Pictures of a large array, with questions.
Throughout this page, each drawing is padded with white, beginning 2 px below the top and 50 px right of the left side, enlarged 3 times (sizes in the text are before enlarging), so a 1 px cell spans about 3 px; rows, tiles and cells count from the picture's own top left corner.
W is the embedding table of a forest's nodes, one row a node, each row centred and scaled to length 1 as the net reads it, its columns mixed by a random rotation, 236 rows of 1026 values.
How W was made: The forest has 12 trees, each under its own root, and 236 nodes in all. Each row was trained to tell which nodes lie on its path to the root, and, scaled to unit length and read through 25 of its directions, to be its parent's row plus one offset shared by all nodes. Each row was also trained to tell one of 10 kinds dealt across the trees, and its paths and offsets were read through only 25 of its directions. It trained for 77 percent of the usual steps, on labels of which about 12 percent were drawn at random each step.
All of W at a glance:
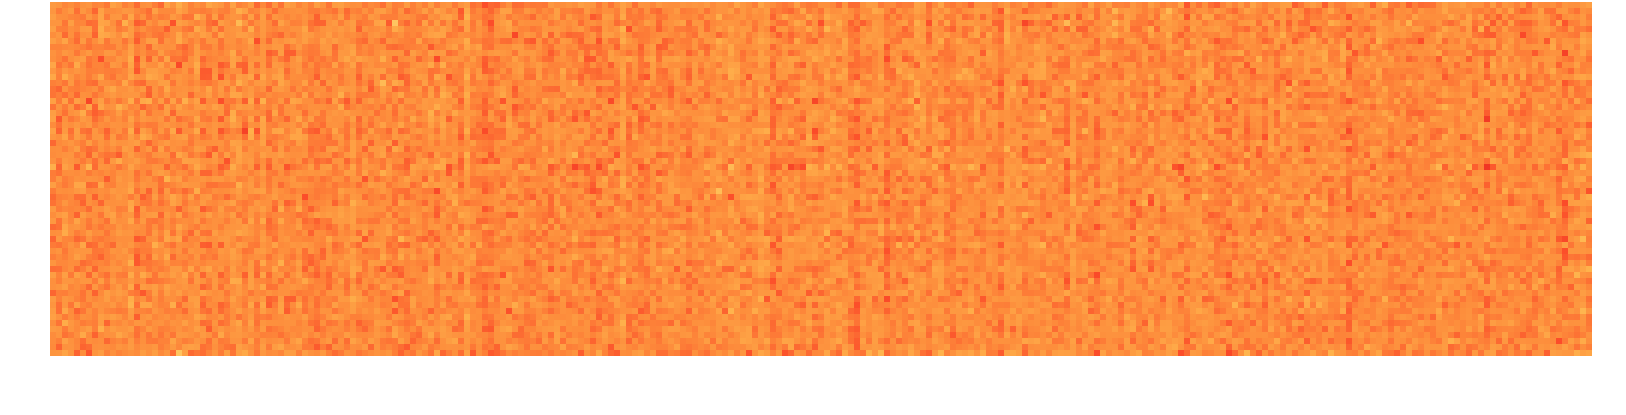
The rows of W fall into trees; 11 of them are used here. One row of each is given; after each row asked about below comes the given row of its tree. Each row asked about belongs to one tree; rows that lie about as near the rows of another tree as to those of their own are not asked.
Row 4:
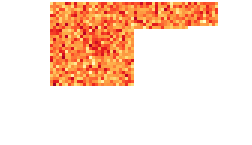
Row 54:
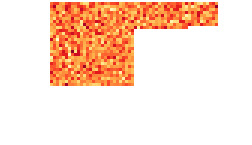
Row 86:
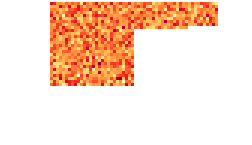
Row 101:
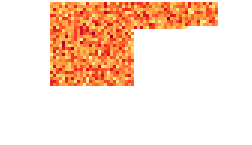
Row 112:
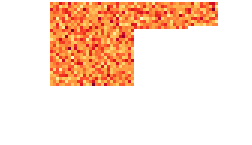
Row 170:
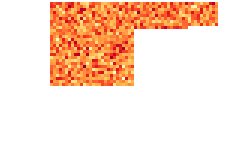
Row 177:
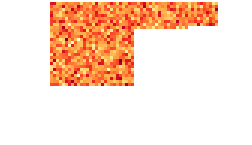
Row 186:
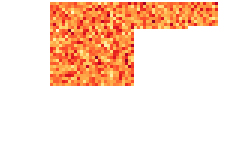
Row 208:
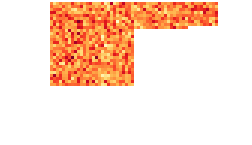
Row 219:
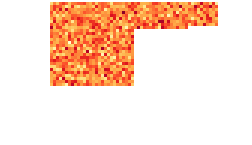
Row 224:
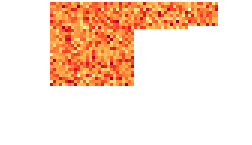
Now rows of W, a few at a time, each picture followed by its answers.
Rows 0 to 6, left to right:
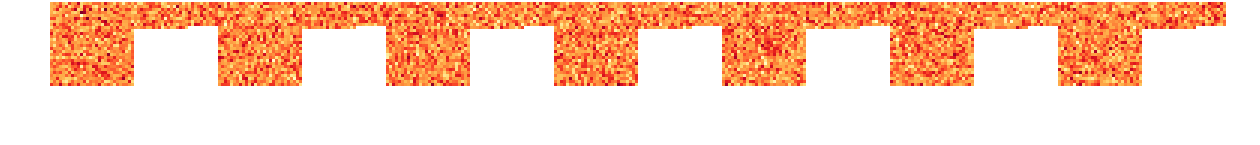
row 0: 224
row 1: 208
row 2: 101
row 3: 177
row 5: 186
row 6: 219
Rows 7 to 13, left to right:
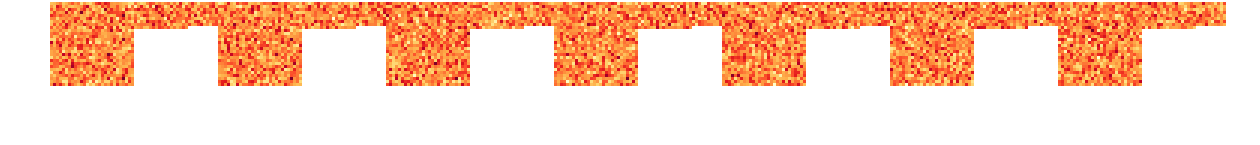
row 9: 86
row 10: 54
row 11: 4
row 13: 177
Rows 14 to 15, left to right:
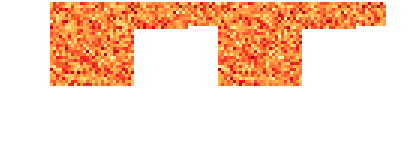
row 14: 219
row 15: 219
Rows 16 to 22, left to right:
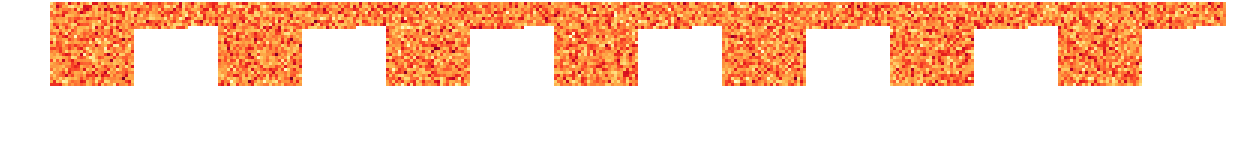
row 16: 112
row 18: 170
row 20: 219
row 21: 186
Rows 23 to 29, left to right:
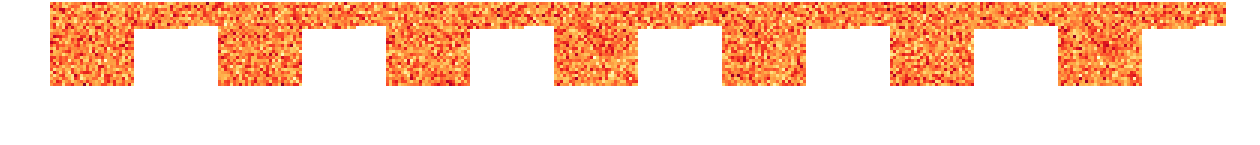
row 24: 177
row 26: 4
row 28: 101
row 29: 4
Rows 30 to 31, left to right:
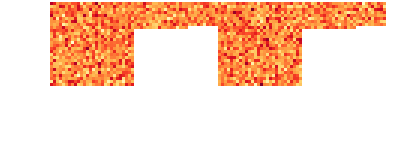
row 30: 86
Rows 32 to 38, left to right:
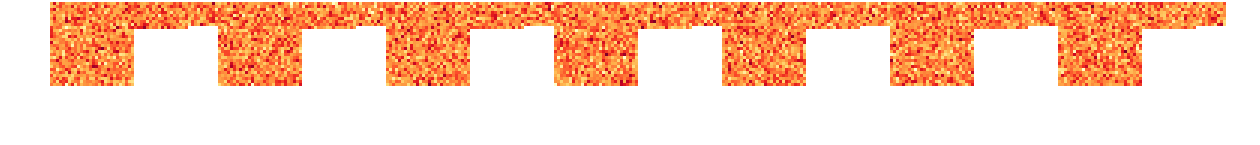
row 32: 170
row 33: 101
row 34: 112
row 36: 101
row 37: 112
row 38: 186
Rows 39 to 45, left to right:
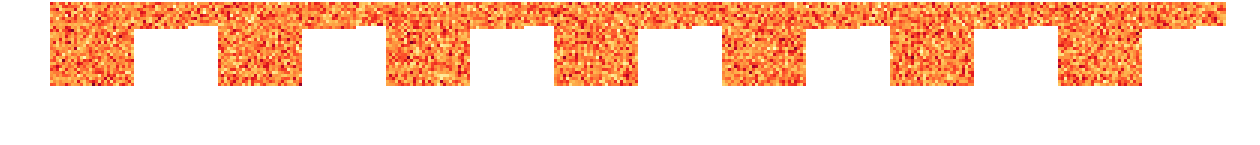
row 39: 224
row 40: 86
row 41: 208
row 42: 4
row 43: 101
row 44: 54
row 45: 4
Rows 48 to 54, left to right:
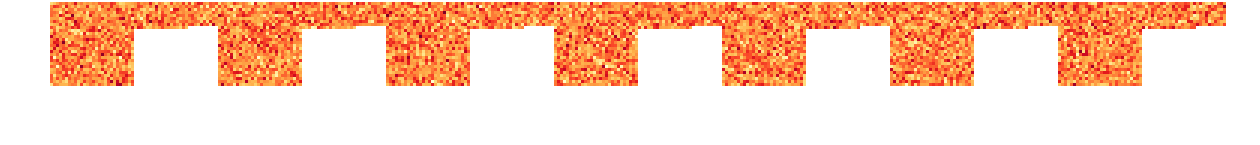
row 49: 4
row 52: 219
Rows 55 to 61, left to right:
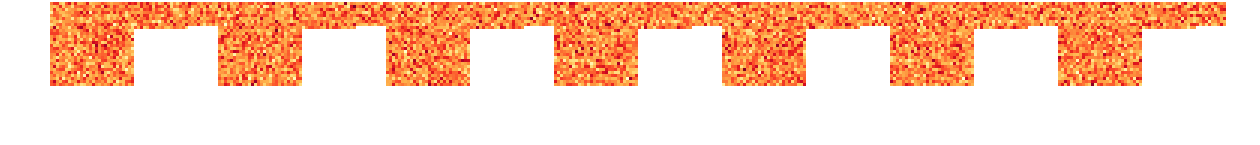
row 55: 86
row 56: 208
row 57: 101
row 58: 86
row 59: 86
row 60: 86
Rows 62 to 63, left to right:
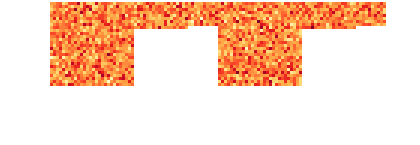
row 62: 86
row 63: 224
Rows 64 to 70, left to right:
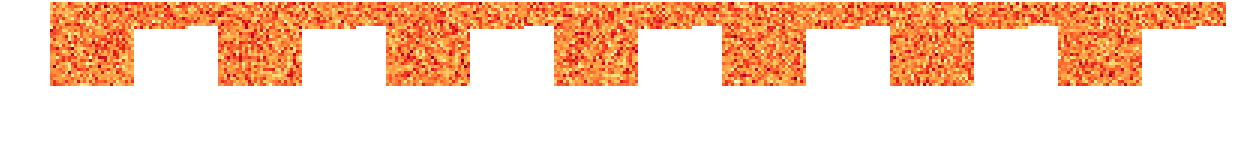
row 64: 170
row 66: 186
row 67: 219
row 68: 219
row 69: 208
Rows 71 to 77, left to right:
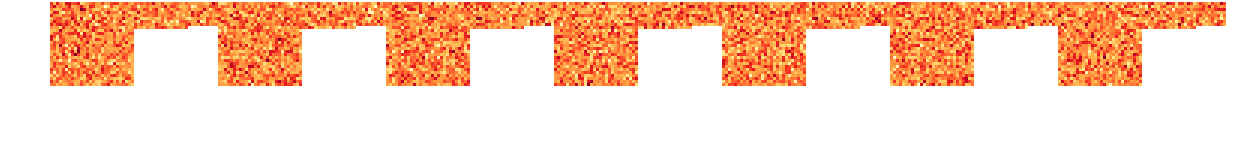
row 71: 4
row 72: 101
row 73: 186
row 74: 208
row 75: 224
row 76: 112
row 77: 112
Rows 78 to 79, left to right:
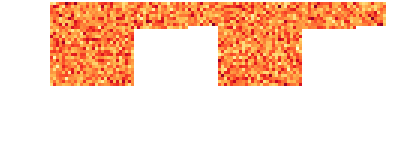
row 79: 101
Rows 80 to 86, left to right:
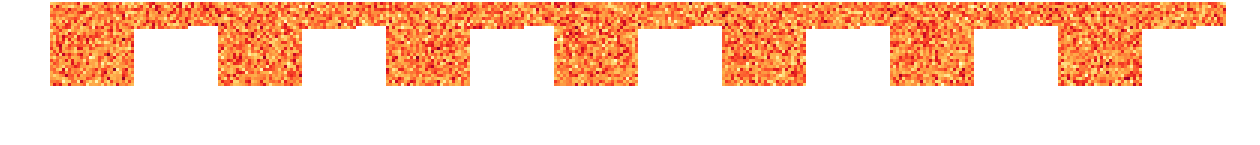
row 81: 112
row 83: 186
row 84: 4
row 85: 4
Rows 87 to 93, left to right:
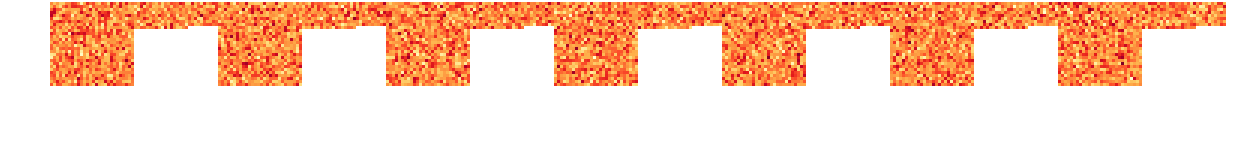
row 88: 186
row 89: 170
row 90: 224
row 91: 112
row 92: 224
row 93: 86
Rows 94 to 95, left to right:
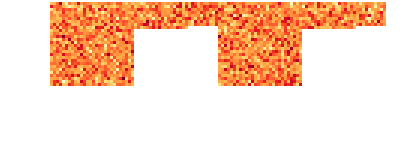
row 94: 219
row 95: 101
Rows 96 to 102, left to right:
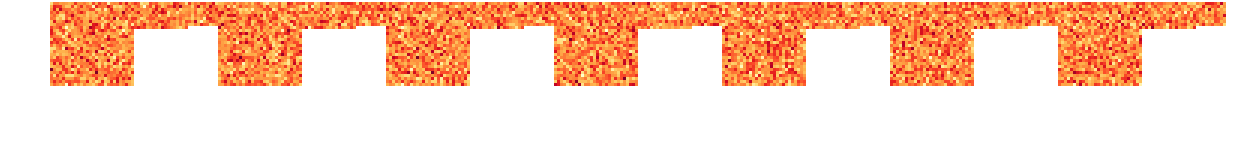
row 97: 219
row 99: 186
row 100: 86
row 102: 186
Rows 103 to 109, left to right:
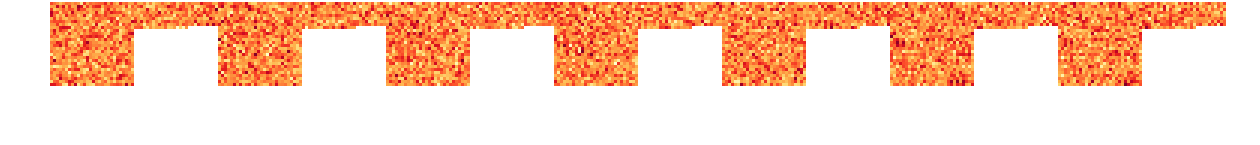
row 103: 4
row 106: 4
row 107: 208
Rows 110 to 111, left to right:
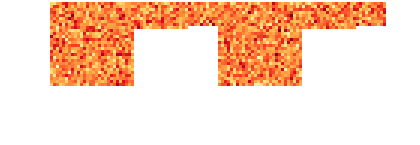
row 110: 4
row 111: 4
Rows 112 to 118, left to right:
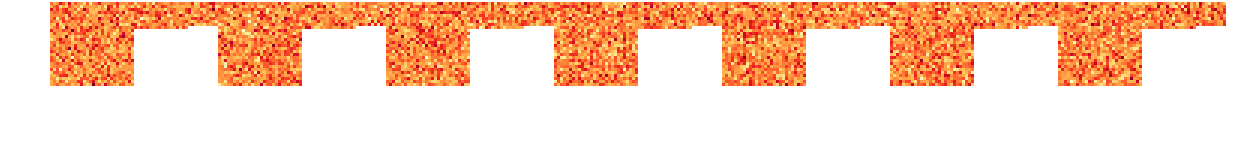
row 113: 86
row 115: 224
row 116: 177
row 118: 54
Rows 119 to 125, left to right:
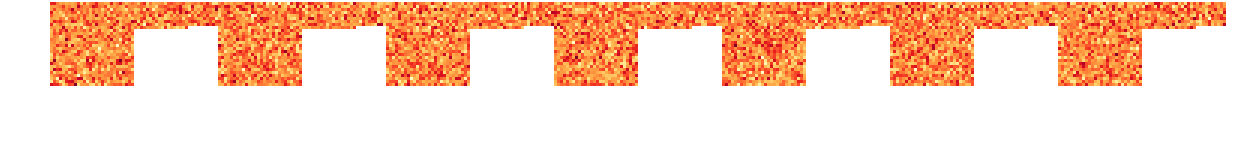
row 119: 54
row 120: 186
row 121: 186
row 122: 219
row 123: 4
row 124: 4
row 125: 86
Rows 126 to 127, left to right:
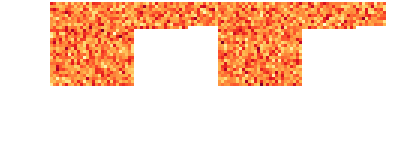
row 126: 54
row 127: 177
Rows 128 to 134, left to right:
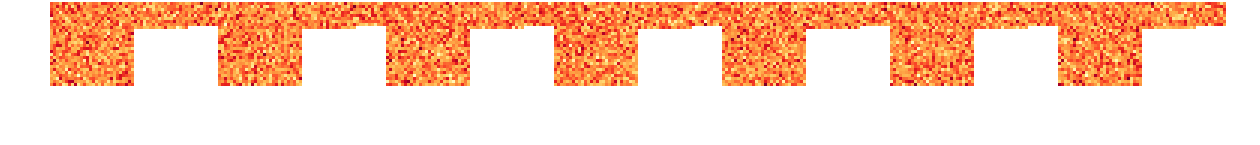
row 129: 208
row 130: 208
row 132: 112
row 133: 224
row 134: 186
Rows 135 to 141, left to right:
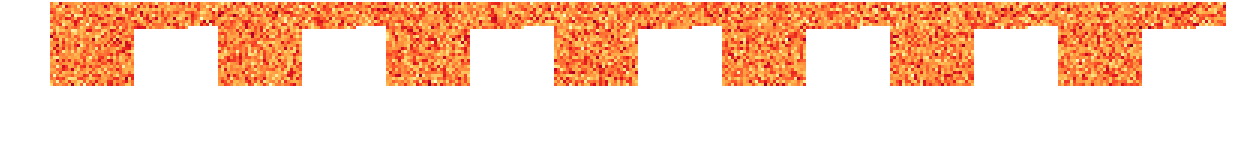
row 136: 4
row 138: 224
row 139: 170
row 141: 54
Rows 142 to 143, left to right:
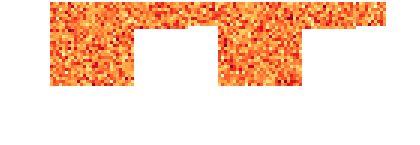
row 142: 170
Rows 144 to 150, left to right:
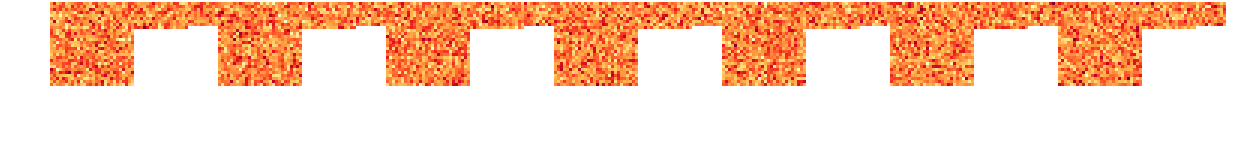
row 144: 224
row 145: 177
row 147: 177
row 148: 186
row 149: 170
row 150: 186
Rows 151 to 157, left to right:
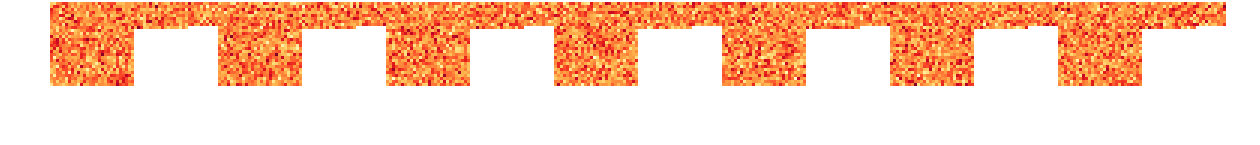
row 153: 54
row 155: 170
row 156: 54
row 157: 54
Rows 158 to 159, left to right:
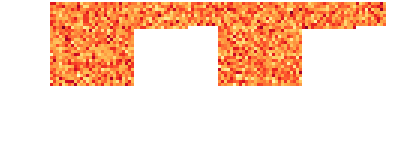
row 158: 224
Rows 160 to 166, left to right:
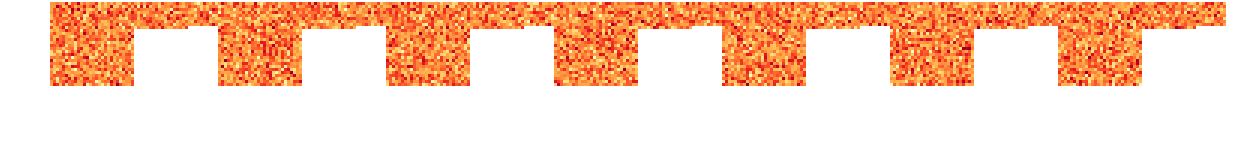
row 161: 86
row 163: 219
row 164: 224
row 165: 219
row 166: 177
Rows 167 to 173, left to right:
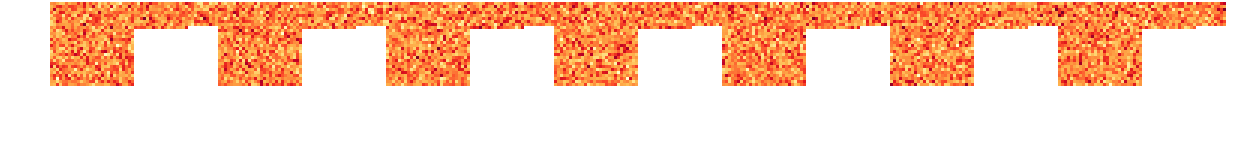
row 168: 101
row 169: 54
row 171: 186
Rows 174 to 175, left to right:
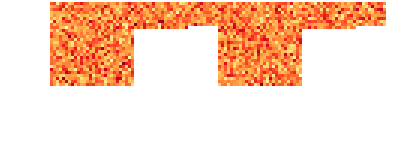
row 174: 186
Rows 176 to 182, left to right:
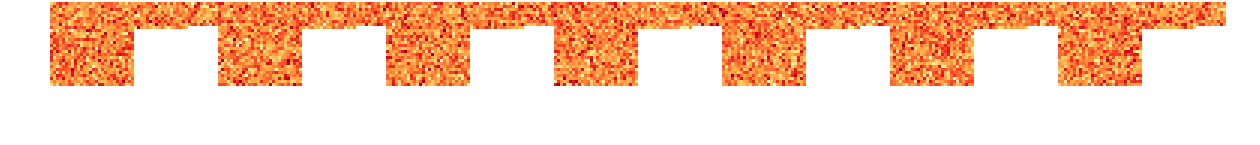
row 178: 208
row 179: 4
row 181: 101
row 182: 186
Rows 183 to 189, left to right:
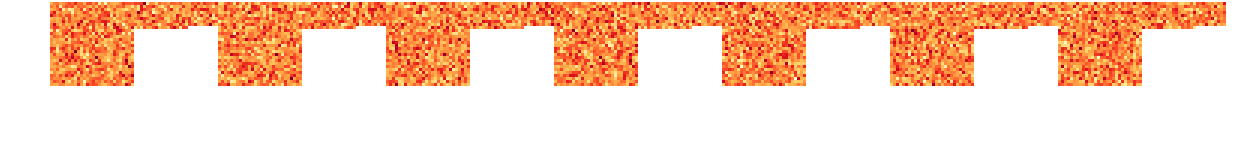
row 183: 186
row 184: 112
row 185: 4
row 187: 86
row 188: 54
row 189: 224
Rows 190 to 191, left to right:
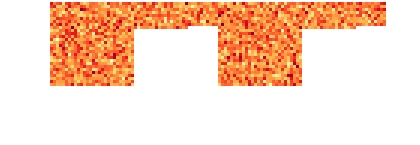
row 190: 186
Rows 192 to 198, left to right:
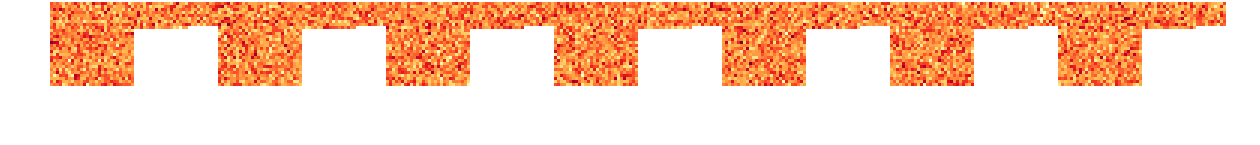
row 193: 208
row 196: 224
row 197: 101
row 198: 208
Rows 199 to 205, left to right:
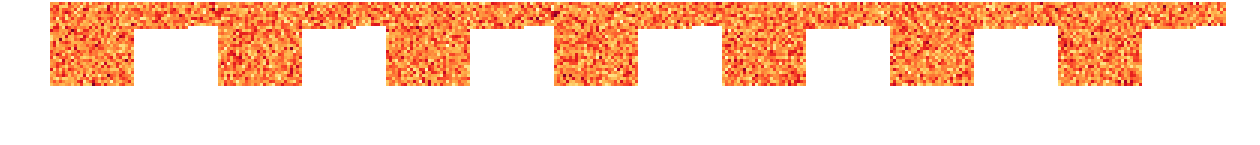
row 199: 112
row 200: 54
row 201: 208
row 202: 4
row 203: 112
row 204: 4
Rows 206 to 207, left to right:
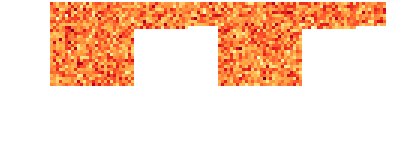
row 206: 224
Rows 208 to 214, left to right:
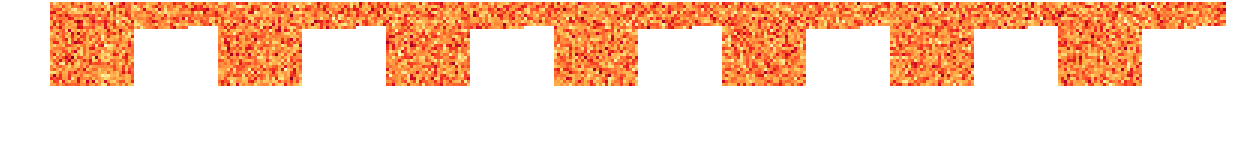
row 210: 170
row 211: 54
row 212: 186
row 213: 86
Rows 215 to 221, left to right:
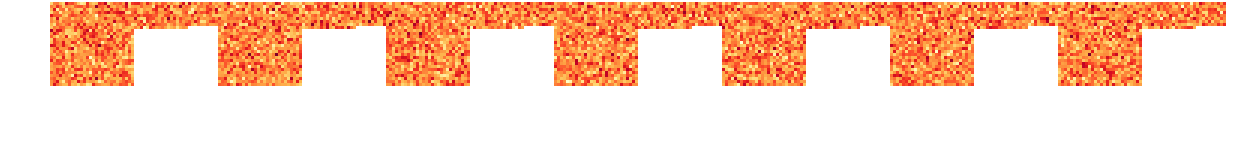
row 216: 208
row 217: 4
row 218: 54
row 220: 219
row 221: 186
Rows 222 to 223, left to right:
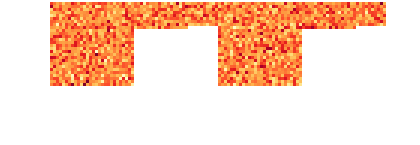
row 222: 208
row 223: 170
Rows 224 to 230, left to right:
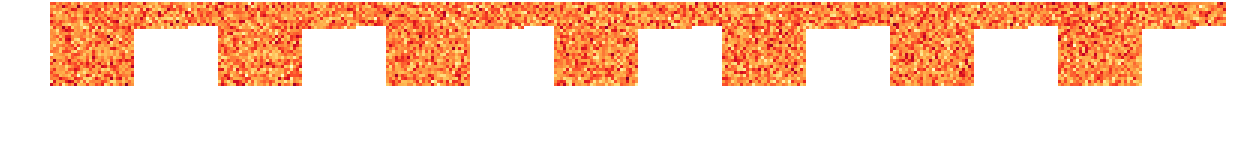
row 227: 4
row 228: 208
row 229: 112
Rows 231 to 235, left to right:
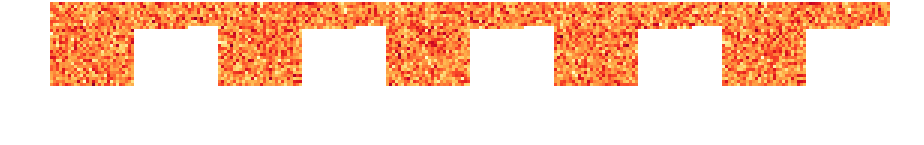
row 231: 208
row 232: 186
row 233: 4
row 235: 186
